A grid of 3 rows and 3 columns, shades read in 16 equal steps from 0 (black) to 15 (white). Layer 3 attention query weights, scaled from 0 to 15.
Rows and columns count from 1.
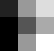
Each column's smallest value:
0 5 10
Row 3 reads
0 9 15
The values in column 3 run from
10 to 15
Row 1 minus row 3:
2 0 -2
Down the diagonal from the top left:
2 5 15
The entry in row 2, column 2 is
5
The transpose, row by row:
2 0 0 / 9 5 9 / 13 10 15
